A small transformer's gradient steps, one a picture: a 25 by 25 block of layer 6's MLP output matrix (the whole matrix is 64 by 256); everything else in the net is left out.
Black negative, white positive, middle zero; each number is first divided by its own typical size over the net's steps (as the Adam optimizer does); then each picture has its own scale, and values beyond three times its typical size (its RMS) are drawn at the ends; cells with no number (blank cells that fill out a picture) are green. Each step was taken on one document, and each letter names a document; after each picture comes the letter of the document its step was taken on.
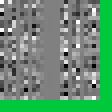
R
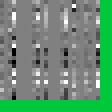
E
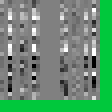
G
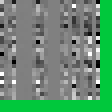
E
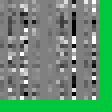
G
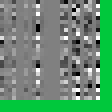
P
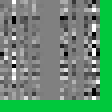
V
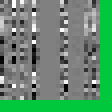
V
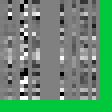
G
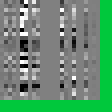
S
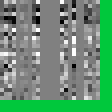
P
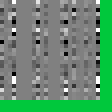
E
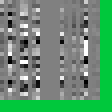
G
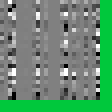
E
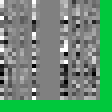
V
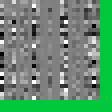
R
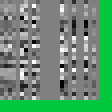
S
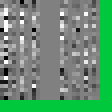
V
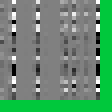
E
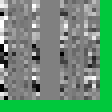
V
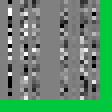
G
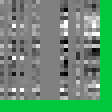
R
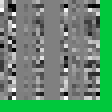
P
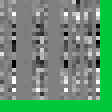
E
